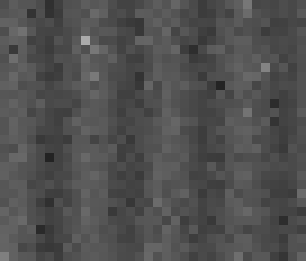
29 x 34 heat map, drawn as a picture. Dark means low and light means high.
Stripes running up and down repeat 4 times from left to right. The distribution is heavy-tailed on both sides. Overall the values sit about 30% of the way up the scale.
